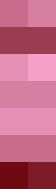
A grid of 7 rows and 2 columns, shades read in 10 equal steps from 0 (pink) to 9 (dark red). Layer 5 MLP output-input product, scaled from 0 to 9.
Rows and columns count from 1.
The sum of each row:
5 12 1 4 2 6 17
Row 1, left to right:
3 2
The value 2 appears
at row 1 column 2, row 4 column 1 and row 4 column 2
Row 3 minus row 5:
0 -1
